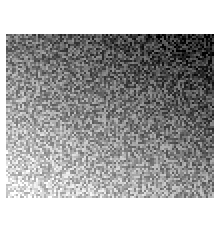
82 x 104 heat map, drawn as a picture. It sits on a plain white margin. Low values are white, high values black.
Slope: up to the top right. Ninth with the lowest average: bottom left. Stripes: none. Mirror symmetry: none. Grain: fine. Odd rows or columns: none.
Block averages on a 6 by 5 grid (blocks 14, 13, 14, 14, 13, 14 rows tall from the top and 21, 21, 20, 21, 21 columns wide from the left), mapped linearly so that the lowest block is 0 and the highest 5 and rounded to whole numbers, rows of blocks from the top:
3 3 4 4 5 / 2 3 3 4 4 / 2 2 3 3 4 / 1 2 2 3 3 / 1 1 2 2 3 / 0 0 1 1 2
